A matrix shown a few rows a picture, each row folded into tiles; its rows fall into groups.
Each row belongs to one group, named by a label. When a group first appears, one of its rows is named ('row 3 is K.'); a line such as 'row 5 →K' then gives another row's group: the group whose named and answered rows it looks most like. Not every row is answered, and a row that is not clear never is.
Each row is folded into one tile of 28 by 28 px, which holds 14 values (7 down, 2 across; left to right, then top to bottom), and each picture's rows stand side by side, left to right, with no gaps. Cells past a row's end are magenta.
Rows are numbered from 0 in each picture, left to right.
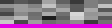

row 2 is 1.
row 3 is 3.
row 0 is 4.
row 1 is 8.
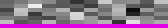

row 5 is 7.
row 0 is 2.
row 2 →1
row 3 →7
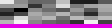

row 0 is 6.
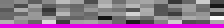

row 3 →8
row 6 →4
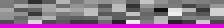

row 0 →3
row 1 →4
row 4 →1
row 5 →6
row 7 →2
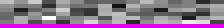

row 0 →6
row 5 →6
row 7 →4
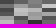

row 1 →3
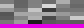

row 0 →1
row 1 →3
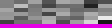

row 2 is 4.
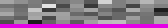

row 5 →6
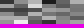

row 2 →7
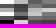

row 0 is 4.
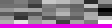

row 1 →7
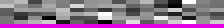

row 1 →8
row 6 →7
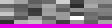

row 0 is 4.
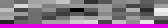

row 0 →3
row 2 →6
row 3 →4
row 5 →2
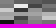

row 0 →3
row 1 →1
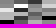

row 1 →8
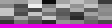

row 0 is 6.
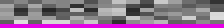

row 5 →7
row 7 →1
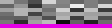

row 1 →7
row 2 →3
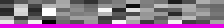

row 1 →2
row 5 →3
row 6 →4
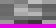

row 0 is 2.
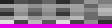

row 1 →4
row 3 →2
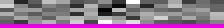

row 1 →7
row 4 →7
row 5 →1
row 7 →1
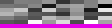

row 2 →4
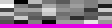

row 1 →2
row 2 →8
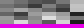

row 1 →1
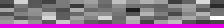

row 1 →1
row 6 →4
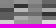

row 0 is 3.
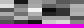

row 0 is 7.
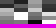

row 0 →1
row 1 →1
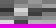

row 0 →2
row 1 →6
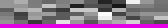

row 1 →3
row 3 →1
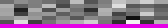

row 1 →3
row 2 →7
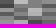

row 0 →7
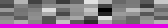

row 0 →7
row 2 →4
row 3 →6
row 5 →7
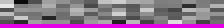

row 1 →8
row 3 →7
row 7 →3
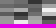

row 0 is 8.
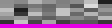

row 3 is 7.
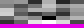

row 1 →8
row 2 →4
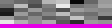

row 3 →8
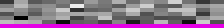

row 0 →8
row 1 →4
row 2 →3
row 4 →2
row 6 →2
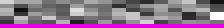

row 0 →6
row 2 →2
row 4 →1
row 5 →4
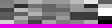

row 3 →2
